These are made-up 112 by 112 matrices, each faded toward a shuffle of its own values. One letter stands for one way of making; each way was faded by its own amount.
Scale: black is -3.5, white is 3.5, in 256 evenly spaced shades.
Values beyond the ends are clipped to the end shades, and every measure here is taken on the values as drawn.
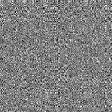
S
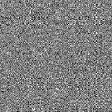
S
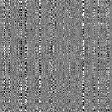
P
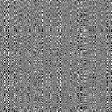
P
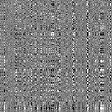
P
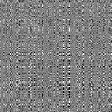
P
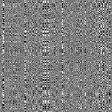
P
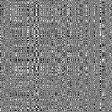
P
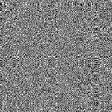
S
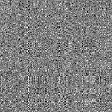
S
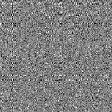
S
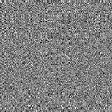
S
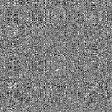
S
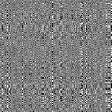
P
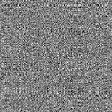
S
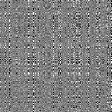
P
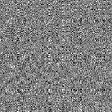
S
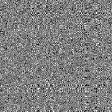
S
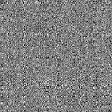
S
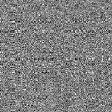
S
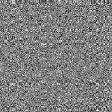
S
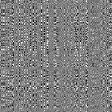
P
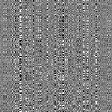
P
